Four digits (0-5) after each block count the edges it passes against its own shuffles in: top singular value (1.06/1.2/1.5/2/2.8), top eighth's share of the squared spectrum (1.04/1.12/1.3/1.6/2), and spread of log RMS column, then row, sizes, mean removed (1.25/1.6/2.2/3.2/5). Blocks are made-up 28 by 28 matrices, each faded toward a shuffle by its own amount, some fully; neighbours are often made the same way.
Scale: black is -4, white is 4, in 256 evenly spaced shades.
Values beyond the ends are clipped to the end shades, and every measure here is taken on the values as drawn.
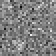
0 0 0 0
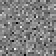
0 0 0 0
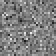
0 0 1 0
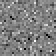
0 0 0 0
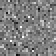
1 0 0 0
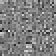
3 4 2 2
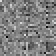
3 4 1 0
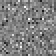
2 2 1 0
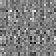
3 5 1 2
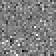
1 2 0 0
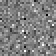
1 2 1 0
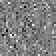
2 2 1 0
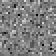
2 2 0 1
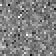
0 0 0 0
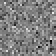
0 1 0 0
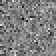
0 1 0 0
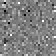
2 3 1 0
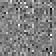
3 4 2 1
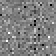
2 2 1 0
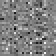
3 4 1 1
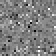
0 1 0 1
